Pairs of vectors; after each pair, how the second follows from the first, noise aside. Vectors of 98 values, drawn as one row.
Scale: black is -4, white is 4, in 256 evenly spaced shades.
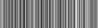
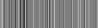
partly zeroed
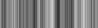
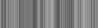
shrunk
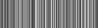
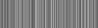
shrunk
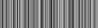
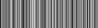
wrapped around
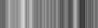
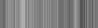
shrunk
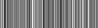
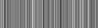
shrunk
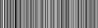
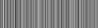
shrunk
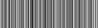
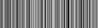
wrapped around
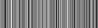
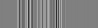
partly zeroed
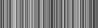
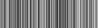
wrapped around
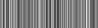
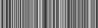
wrapped around
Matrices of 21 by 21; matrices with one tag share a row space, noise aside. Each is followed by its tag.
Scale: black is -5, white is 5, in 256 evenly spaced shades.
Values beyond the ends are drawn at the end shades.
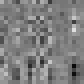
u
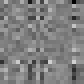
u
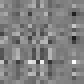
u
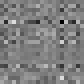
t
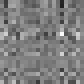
t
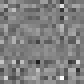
t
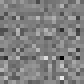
t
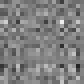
t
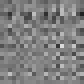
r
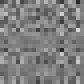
t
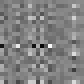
u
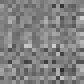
r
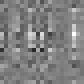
u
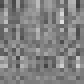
t
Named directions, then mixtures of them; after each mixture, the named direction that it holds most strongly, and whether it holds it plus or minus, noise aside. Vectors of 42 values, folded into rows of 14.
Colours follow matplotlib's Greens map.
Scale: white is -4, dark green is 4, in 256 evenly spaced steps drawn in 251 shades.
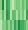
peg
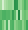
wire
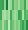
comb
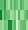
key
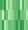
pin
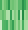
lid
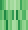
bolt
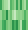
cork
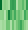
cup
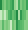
key, minus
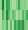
peg, plus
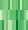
key, minus
